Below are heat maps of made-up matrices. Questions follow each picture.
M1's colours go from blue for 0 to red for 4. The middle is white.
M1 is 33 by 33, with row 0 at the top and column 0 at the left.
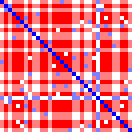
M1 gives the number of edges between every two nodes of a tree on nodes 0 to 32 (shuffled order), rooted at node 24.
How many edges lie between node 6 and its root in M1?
1
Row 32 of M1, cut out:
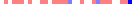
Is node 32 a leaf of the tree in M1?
no
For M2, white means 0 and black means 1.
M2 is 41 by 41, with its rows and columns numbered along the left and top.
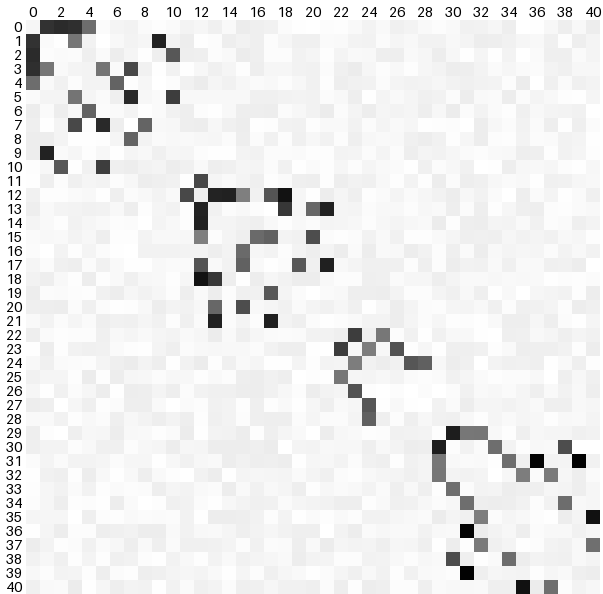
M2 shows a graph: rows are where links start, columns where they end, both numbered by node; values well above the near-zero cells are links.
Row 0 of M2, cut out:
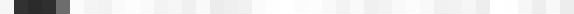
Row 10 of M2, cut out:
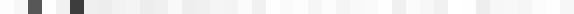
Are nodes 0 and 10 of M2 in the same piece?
yes
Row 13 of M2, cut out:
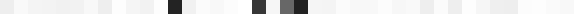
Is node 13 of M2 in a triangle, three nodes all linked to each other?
yes
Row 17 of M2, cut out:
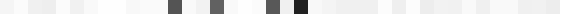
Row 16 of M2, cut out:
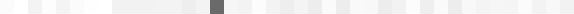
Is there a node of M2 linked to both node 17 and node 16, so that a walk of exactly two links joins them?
yes
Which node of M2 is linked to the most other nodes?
node 12
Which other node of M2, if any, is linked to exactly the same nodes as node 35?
node 37
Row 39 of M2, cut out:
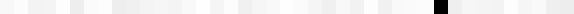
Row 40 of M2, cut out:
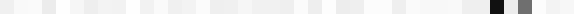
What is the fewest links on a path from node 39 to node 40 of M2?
5
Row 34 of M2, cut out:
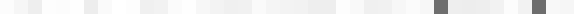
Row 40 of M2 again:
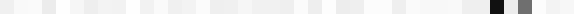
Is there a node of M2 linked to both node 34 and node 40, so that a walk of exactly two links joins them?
no
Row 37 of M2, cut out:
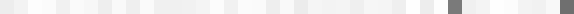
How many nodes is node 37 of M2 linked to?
2
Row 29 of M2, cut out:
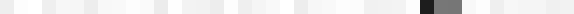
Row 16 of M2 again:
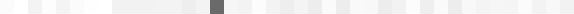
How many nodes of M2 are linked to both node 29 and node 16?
0
